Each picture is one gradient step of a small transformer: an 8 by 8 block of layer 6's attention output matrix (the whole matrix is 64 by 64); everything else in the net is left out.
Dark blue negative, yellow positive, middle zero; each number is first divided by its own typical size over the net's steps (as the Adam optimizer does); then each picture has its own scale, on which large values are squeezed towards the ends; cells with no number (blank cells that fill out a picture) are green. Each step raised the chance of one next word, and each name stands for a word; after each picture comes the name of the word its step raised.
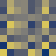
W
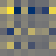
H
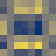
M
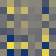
W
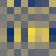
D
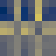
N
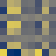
W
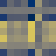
N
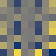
W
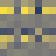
H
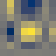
D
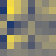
H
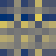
N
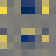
H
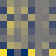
W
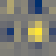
D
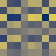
N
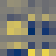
W
